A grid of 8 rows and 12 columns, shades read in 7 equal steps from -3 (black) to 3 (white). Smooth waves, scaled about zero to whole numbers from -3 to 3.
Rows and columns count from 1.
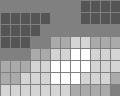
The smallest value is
-1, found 20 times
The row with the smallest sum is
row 2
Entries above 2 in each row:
0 0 0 0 2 4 3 0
